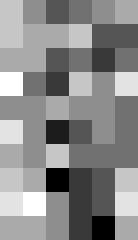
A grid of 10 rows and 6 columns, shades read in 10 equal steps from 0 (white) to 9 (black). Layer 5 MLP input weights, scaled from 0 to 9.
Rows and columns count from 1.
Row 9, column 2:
0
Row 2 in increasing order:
2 2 3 3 6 6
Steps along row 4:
up up down up down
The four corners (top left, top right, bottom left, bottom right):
2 3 3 3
